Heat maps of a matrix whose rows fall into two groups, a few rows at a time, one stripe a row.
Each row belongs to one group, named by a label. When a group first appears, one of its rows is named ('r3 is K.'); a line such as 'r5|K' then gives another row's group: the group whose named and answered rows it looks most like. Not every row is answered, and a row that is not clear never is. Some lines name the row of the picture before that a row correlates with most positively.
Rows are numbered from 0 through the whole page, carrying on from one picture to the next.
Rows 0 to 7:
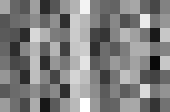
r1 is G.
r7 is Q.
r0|Q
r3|G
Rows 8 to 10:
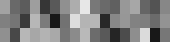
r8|Q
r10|G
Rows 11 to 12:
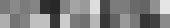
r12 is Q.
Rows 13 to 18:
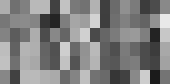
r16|Q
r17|Q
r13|Q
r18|G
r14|Q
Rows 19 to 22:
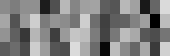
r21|Q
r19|Q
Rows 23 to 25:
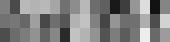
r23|G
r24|G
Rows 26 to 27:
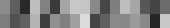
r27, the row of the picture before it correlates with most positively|24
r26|Q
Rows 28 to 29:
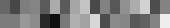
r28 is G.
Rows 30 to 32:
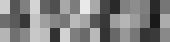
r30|Q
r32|Q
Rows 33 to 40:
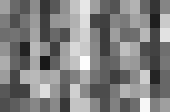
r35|G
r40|G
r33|Q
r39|G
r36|Q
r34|G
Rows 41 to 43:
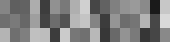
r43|Q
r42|G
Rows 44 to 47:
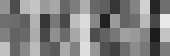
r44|G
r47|Q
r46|G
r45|G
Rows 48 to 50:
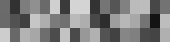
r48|G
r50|Q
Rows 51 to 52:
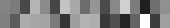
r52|G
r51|Q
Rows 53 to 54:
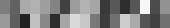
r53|G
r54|Q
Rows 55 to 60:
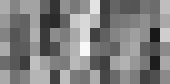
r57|G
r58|Q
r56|Q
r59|G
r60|Q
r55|Q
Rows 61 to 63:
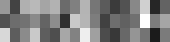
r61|G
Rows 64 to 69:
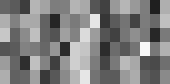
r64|G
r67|G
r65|Q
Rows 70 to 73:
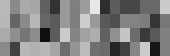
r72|Q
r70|Q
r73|G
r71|Q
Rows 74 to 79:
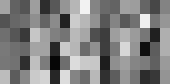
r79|Q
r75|G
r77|Q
